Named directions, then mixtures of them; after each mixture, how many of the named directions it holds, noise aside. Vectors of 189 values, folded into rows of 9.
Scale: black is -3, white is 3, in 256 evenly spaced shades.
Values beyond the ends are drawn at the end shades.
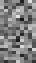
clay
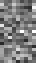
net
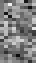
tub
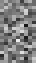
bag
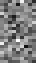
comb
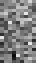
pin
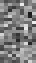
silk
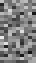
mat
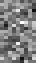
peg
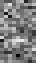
one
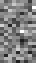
two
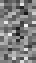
three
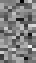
three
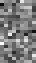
three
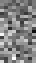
two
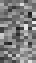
one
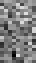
one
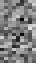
one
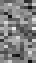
one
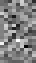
one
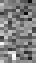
two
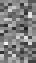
two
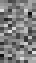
two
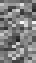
two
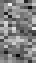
one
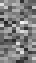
three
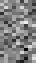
two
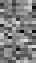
one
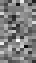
one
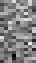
one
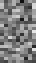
two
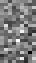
three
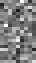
three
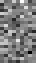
two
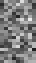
two
